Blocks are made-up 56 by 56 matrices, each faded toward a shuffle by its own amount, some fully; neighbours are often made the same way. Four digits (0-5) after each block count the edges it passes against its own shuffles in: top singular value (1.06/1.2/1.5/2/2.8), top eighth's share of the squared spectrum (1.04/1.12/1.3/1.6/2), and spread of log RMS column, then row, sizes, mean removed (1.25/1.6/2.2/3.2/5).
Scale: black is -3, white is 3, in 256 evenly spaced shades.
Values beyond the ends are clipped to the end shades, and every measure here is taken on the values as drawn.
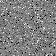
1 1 0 0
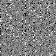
1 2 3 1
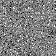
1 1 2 1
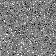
0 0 0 0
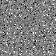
1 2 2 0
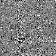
1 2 3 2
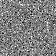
0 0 1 0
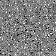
2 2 1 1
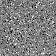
0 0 0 0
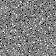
1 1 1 0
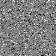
1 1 0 0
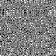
4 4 2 2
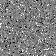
1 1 0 0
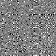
4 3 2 2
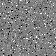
2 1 0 0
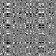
5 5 3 3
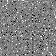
2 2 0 0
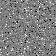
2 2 0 0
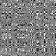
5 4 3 2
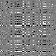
5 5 3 3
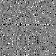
4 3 1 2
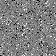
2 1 0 0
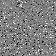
2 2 0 0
